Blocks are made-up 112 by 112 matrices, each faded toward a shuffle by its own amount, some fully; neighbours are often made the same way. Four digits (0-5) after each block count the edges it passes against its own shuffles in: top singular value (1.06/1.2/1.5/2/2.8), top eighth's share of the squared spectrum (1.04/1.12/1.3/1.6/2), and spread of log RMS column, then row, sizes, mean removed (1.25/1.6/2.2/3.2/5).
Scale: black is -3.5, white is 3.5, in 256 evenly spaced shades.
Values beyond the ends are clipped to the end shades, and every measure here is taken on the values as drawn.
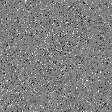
3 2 0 0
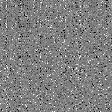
4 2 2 1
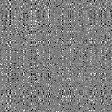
5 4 3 3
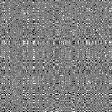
5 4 3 3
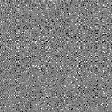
5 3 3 3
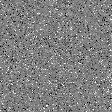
3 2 0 0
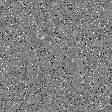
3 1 0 0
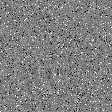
3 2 0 0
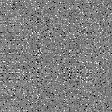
4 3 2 1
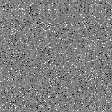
4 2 1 1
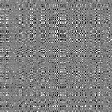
5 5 4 4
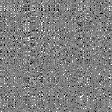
5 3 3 3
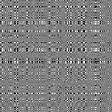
5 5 4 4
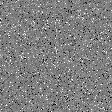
0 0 0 0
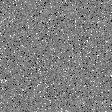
0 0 0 0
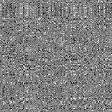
5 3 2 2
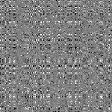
5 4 3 3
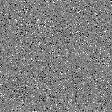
4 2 1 1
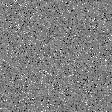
2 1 0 0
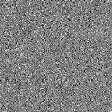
4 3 2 1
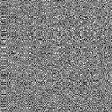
5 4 3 3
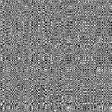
5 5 4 4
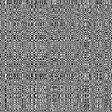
5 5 4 4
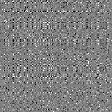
5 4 3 3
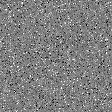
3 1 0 0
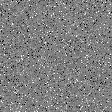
2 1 0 0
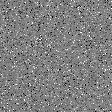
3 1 0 0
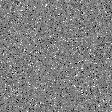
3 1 0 0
